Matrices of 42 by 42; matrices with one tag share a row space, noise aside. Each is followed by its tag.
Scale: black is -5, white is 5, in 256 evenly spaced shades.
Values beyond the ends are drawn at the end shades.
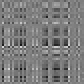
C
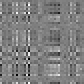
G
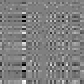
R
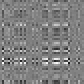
C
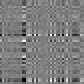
R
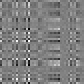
G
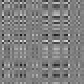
C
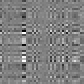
R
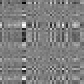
R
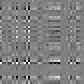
G
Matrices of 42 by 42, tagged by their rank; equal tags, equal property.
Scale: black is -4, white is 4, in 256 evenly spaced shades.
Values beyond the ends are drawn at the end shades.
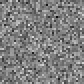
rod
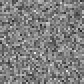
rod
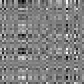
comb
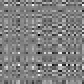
comb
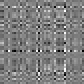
comb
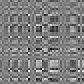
comb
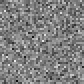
rod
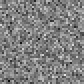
rod
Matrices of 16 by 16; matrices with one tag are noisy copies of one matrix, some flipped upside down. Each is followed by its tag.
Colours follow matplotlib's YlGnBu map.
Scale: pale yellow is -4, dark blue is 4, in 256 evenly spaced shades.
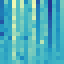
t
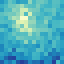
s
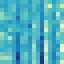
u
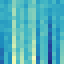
t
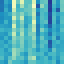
t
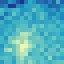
s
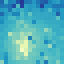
s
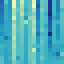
t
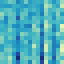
u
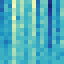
t
